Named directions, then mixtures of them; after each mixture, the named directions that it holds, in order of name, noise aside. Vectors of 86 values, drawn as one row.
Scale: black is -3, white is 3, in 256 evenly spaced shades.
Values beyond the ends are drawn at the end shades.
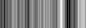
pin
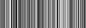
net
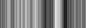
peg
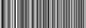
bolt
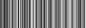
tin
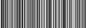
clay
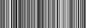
net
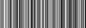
tin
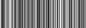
bolt, clay, net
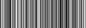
clay, net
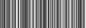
bolt, clay, tin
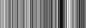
net, pin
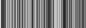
bolt, clay, peg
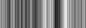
peg
